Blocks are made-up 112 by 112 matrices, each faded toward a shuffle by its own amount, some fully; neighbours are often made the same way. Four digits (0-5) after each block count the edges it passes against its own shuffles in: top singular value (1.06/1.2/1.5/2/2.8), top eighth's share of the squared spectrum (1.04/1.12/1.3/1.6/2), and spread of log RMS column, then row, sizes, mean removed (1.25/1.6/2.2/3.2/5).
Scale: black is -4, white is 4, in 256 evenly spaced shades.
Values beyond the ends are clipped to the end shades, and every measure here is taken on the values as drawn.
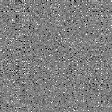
4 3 2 2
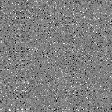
4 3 1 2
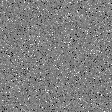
0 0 0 0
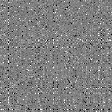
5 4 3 2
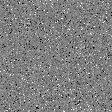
0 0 0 0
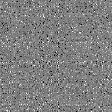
4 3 2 2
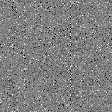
4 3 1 1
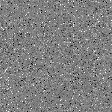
3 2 1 0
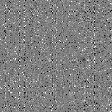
4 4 2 2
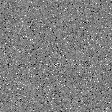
1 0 0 1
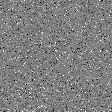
0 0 0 1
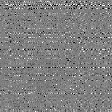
5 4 2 3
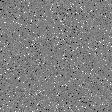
0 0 0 0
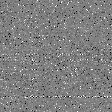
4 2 1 2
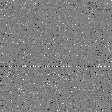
4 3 0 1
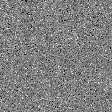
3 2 0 1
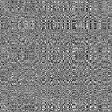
5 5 4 4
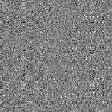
4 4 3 2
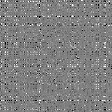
5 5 3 3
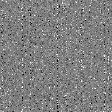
2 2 3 0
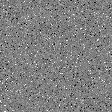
0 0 0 0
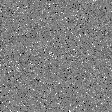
0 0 0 0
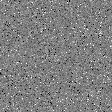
0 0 0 0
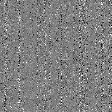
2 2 4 0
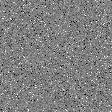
2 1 0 0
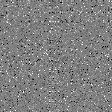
4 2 1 1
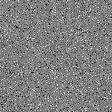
2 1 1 0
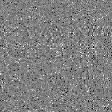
4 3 2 2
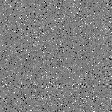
4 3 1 1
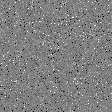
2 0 0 0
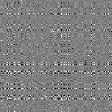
5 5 3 4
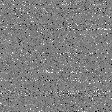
2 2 1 2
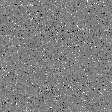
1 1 0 1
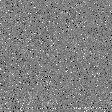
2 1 0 1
